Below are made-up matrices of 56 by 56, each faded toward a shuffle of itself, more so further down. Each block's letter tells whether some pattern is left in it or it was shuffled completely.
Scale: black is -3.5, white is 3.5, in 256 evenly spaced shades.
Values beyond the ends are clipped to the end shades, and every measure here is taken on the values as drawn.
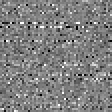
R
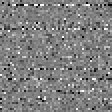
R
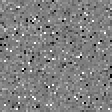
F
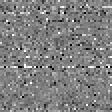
R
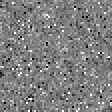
F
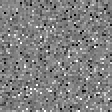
F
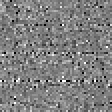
R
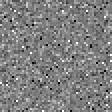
F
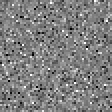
F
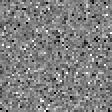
F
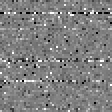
R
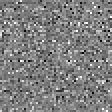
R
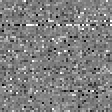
R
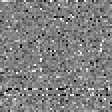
R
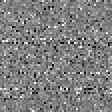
R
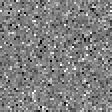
F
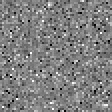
F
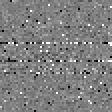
R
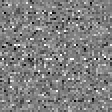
R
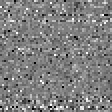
R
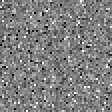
F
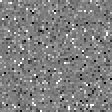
F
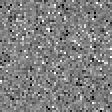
F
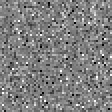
F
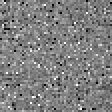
F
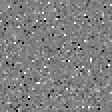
F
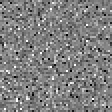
F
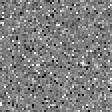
F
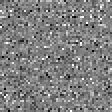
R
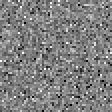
F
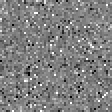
F
